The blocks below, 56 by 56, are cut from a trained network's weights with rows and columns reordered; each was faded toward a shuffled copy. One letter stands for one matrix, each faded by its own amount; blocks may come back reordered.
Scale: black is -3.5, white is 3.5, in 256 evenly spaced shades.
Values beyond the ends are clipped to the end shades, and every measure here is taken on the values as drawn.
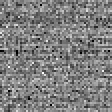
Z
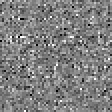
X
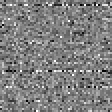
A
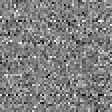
A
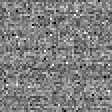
Z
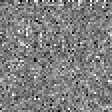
X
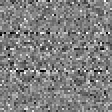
A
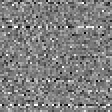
A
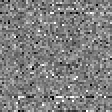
X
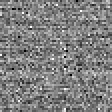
Z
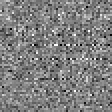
A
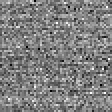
Z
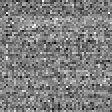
Z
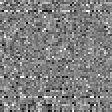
A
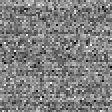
Z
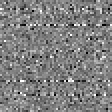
A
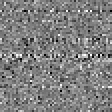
A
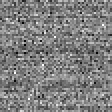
Z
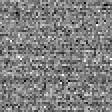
Z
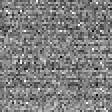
Z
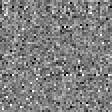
X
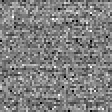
Z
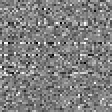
A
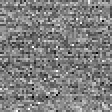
Z
